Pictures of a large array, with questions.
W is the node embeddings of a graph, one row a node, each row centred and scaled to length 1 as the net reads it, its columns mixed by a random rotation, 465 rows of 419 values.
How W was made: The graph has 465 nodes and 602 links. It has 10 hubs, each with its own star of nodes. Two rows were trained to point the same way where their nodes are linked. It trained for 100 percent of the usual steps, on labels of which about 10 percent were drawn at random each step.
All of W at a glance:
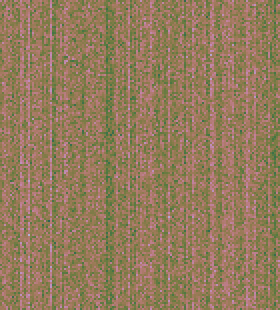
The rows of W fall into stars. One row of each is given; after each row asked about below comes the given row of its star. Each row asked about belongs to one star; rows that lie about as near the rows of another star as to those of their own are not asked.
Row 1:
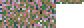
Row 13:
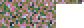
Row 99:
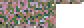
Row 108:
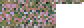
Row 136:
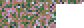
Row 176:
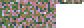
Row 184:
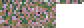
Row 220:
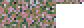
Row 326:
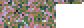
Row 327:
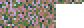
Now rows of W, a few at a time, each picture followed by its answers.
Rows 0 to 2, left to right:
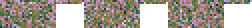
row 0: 327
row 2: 326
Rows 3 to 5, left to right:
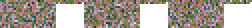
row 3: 220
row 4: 136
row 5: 176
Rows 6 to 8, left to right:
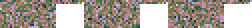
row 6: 99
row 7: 327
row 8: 13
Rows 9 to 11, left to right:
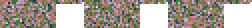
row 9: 327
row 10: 327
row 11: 176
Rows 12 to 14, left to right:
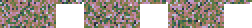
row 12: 176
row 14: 13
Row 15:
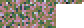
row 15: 326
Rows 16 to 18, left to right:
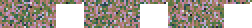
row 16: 13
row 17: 108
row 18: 184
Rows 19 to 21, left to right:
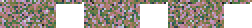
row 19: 326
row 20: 99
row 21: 326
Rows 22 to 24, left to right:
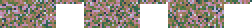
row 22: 184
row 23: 184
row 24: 176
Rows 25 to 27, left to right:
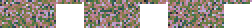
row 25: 220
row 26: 99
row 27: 176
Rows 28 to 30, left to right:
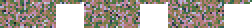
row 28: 136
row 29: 136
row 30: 326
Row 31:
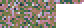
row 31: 108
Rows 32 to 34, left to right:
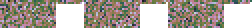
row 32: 184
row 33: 176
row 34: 13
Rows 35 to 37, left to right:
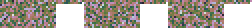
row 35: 108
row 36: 13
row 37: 136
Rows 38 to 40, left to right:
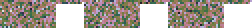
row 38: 176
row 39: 326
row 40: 136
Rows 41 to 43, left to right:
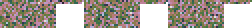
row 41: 136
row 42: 108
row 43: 184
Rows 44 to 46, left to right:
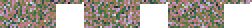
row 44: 326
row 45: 108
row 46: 327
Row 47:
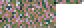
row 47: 1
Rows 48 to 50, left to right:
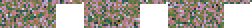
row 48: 99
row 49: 13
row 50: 327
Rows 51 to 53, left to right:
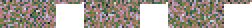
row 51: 184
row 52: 1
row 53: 1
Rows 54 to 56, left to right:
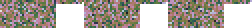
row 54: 1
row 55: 184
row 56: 13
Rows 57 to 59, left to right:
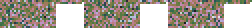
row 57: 176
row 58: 176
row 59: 99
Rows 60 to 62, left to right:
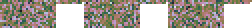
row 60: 1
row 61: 176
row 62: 13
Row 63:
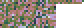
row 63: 184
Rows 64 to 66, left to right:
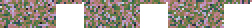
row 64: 327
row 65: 220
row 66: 136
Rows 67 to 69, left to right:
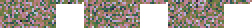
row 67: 13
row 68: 13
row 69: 326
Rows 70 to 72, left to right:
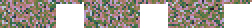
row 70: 327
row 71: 326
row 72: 220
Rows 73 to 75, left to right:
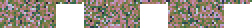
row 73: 108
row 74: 326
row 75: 1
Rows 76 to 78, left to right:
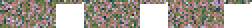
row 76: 99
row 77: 220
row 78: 136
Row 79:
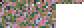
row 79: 108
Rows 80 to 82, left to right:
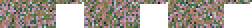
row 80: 326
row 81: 184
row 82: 184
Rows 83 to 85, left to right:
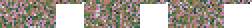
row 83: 99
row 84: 327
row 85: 327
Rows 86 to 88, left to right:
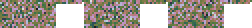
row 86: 327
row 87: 136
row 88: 184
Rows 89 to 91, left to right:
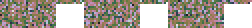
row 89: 327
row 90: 176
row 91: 176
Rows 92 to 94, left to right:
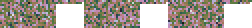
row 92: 176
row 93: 108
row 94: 326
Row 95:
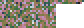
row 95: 176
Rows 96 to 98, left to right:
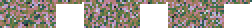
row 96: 136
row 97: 327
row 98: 184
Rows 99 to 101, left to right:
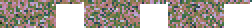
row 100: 1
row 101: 327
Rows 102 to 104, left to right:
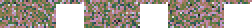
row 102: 327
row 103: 220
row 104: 136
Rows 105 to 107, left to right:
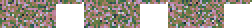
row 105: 108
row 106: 136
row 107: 136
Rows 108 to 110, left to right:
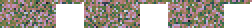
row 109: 326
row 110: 1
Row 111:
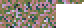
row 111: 136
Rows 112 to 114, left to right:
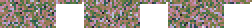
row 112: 220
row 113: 326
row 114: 1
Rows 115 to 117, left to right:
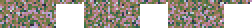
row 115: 13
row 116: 184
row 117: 99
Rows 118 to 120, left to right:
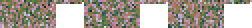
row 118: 99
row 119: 220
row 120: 220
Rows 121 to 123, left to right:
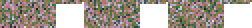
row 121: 13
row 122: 99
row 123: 108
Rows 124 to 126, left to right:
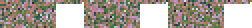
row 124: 184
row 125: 13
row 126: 184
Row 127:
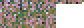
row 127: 1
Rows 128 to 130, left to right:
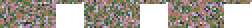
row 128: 136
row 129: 184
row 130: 326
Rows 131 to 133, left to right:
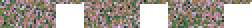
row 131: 184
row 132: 99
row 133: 13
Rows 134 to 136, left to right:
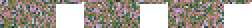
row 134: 184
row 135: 327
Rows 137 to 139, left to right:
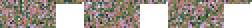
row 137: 326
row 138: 99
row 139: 136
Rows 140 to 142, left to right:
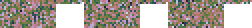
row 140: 326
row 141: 108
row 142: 1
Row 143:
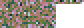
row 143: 99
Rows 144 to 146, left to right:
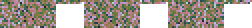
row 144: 99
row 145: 13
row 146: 327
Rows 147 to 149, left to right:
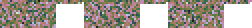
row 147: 136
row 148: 220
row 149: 99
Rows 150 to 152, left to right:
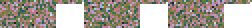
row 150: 1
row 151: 1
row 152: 327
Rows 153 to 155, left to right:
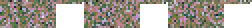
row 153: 1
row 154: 327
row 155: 220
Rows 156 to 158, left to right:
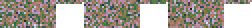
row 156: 176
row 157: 326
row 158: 108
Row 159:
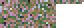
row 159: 1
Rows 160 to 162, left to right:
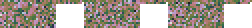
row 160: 99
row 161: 136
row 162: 326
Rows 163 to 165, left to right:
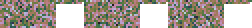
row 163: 13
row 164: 108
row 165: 13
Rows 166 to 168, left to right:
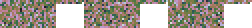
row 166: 1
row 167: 136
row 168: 220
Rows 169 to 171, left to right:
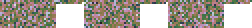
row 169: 108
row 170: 327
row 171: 326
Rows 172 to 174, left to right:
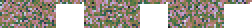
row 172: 327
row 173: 99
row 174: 176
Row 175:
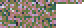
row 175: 327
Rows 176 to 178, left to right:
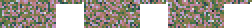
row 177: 108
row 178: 184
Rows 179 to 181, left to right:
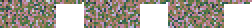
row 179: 184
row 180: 326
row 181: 1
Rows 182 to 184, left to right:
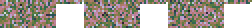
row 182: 220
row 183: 176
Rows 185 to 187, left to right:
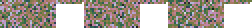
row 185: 220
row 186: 184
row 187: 13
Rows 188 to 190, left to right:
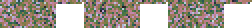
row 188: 220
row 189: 326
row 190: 108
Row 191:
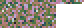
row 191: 220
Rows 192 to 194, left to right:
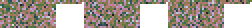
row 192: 184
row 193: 176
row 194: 136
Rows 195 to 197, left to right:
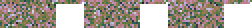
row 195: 327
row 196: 327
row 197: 327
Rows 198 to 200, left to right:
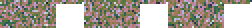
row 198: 176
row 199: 99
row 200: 184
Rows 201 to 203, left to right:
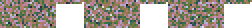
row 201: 220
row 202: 136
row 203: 136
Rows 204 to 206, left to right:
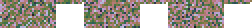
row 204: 1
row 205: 327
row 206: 1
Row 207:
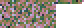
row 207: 326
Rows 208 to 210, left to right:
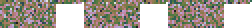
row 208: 1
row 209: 99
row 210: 327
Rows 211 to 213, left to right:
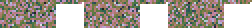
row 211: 184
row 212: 99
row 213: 1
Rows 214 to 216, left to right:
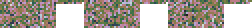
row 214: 13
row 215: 13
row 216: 99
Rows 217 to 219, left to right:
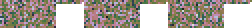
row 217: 13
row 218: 99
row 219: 184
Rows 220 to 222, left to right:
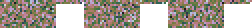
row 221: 184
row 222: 326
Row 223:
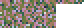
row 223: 184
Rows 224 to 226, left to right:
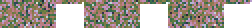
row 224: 220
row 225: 326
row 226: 176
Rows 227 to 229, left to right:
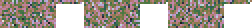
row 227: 184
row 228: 1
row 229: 326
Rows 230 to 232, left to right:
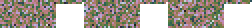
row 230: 176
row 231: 220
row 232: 99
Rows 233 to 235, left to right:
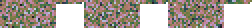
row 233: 108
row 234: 108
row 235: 99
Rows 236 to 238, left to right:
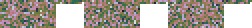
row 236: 13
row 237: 327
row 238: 1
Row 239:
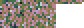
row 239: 176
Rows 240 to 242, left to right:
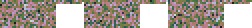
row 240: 108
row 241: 108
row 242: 13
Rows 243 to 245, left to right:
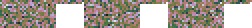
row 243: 327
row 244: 108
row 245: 326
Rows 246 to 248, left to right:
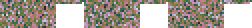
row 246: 176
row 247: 13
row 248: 13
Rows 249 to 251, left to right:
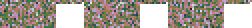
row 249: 327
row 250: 220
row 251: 220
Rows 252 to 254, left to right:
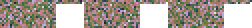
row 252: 136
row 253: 184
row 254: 176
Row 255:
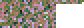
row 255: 176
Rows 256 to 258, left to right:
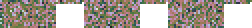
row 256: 176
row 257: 13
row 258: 326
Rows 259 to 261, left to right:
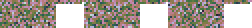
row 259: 176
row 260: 13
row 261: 220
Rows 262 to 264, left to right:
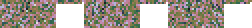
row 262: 136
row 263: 326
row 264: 1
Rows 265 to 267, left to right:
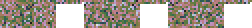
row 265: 13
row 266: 327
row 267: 327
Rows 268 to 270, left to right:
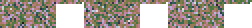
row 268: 220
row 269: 136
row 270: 1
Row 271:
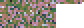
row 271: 176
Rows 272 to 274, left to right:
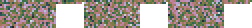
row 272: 108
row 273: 176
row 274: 184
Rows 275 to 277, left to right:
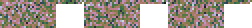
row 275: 184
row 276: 108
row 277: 1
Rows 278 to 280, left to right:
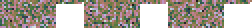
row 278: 99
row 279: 327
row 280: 1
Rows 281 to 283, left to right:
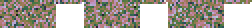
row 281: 99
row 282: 220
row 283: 326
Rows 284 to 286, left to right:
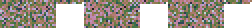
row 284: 1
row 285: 184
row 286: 326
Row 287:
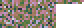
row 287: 326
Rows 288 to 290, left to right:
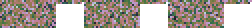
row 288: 108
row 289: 220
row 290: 327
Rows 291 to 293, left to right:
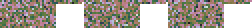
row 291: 99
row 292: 327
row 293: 220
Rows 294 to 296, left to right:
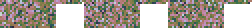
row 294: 220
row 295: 326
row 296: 176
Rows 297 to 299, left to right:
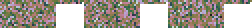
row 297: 1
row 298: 220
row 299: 176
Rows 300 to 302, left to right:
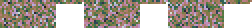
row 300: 99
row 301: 13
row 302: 326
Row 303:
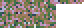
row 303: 176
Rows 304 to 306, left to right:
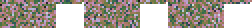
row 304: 108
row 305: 1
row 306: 1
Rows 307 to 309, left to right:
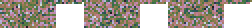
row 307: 176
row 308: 220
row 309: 99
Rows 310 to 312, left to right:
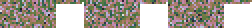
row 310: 1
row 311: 220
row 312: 99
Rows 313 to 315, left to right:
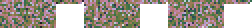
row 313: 99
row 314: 220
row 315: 99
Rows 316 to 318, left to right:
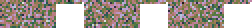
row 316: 108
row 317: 327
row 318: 220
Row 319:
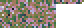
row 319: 176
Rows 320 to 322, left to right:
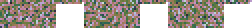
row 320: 136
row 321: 1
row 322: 176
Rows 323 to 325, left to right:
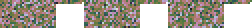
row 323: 326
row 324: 108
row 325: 108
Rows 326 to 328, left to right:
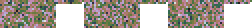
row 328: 327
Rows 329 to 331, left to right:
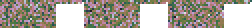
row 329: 327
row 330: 184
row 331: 13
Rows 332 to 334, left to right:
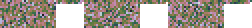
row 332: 184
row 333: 13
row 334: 326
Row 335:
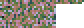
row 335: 176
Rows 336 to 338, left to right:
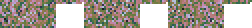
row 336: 326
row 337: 327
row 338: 184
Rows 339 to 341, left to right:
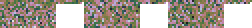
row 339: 99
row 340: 326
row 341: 327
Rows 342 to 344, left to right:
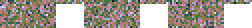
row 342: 327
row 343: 1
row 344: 176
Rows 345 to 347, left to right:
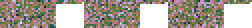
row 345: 99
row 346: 136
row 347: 136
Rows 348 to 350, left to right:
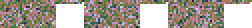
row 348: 184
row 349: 220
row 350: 108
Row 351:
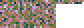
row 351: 1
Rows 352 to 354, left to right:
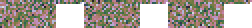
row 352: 99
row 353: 327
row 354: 13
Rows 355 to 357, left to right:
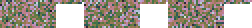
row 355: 326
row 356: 220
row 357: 176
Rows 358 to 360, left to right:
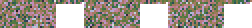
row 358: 99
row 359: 1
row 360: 13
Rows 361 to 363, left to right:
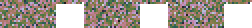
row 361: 327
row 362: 184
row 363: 326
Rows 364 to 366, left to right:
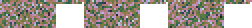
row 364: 176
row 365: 13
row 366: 220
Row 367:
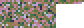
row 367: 326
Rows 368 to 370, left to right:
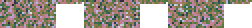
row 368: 220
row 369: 136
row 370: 326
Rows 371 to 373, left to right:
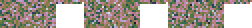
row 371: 108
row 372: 326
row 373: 1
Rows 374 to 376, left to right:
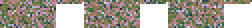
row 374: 184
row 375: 184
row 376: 176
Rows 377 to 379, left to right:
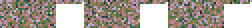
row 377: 220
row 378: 108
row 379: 108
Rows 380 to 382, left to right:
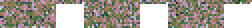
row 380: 136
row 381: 176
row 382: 326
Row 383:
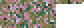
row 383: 1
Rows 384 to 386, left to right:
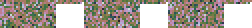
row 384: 220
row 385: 99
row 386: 327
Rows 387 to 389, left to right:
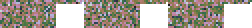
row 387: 1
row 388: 1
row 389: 184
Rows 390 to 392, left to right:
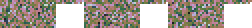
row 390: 184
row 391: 108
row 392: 13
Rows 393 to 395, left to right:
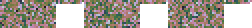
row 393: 99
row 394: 176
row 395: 326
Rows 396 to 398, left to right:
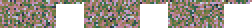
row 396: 184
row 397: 13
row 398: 136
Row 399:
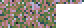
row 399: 327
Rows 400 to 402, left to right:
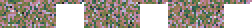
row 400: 327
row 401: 184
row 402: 99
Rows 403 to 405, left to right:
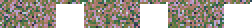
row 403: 13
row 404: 220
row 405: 327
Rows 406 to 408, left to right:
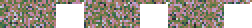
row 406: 327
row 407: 176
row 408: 327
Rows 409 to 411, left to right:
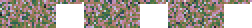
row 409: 327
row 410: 108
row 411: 220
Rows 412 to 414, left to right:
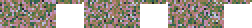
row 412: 108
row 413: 184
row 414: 184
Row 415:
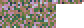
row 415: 136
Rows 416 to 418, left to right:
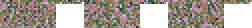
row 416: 136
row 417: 108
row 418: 1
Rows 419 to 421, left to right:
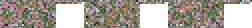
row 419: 327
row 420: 326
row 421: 327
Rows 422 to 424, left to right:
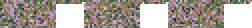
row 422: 108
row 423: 99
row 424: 326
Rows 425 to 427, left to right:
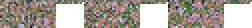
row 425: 136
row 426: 327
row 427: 108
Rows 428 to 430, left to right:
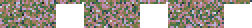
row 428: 1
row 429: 327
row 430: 176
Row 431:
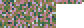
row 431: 176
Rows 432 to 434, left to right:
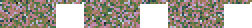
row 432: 327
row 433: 108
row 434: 108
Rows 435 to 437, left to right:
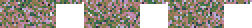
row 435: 1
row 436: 13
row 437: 184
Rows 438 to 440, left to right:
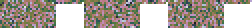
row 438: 326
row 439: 108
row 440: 136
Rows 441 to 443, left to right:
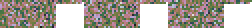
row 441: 99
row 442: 220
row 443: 1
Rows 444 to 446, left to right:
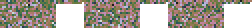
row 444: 99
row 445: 99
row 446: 326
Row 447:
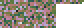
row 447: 99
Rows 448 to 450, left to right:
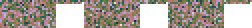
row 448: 136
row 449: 13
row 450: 1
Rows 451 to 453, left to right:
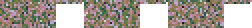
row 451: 327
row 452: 326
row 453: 220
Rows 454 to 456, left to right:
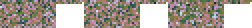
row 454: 1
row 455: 108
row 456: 108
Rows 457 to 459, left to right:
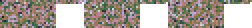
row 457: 220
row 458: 1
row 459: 326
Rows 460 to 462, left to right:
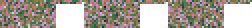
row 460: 99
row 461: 13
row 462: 220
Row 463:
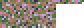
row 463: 108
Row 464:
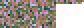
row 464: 326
